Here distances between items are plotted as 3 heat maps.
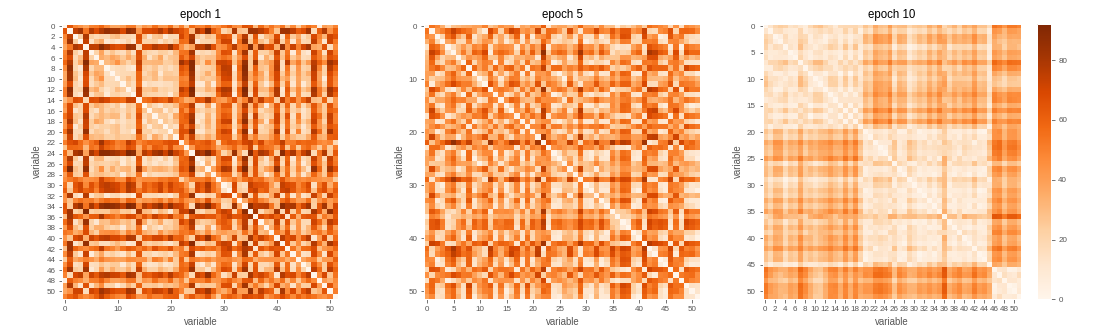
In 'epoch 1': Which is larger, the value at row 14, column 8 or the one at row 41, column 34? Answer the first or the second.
the second
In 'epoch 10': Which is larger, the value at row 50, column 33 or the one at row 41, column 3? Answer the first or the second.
the first
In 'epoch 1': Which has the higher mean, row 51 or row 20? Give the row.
51
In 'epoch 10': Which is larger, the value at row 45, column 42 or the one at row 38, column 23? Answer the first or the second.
the first
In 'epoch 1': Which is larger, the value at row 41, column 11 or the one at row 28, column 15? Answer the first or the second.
the first
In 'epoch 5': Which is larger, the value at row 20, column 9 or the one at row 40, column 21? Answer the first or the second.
the second
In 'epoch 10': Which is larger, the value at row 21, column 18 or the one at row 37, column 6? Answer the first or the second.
the first
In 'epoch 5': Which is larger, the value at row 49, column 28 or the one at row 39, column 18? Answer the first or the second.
the first
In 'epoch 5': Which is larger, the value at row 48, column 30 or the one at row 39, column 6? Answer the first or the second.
the first
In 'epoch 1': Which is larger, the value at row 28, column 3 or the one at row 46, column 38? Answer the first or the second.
the second
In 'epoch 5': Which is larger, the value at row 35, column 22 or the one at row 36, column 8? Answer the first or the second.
the first
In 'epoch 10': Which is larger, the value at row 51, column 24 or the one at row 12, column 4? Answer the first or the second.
the first
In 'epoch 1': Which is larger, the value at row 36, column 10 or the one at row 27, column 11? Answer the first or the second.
the first
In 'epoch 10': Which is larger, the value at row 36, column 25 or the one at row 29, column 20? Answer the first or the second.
the first
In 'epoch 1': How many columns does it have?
52
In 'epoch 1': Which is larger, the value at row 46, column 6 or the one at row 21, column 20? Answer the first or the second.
the second
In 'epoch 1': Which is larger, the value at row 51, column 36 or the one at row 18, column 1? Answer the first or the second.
the second
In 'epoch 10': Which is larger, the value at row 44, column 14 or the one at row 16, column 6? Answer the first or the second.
the first
